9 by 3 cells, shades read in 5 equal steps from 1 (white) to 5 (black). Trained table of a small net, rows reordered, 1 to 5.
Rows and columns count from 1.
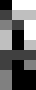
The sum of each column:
30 36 24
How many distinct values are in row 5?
2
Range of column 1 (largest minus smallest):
3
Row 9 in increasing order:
3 5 5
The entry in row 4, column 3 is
1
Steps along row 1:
down same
